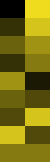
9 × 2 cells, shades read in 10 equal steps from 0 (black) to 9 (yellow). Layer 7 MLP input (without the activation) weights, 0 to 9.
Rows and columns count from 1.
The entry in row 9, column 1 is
5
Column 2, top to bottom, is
9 8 6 5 1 3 8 3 5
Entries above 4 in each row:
1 1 1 1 1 0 1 1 2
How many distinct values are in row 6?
2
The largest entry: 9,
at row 1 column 2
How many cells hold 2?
2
